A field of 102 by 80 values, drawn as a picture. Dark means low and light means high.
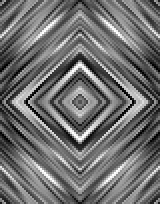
Odd rows or columns: none. Mirror symmetry: left to right and top to bottom. Histogram: bell-shaped. Slope: none.
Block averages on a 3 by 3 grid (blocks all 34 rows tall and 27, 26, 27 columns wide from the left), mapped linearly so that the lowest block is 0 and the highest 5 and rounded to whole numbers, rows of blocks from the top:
555 | 040 | 555
